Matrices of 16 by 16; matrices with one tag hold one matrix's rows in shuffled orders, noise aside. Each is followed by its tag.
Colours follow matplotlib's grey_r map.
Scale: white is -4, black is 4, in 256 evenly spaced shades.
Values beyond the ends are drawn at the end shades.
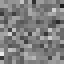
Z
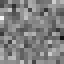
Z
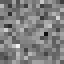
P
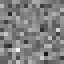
P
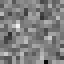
P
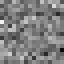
Z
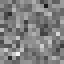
P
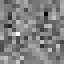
P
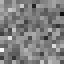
Z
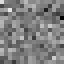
Z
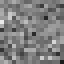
Z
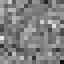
Z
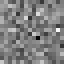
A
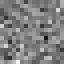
P
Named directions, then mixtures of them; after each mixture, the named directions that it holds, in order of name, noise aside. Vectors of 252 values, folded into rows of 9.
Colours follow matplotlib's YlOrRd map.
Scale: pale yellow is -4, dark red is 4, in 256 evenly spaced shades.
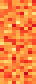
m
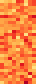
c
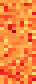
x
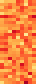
c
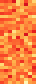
c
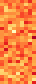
x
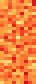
c, m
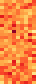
c, m, x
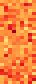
x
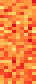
c, m, x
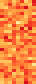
c, m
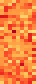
c, x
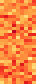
c, m, x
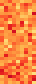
x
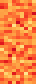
m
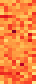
c, x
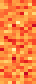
m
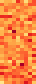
c, x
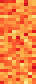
c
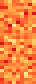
m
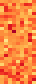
x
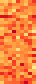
c, x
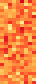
c, m, x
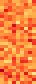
m, x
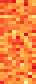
c
